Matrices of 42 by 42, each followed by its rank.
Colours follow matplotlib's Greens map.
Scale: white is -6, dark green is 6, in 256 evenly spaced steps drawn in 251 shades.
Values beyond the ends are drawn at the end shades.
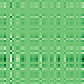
one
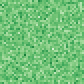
full rank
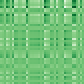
one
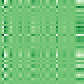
one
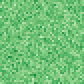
full rank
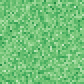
full rank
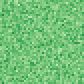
full rank
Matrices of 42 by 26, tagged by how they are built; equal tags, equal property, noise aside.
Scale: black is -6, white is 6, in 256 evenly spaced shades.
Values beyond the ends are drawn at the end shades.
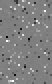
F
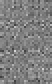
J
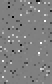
F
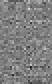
J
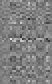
J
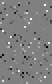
F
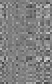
J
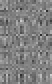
J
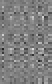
J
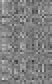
J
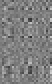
J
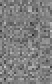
J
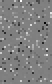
F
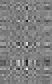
J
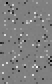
F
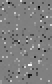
F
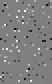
F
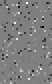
F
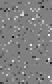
F
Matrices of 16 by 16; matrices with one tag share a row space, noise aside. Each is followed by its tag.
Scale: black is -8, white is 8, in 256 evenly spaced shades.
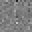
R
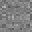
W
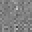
R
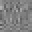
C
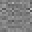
W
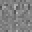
R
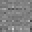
W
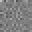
C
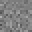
C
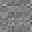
W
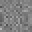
C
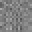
C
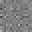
C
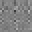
R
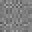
C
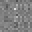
R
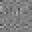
C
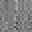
R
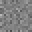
C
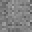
W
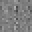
R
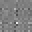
R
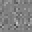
R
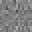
R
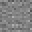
W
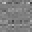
W
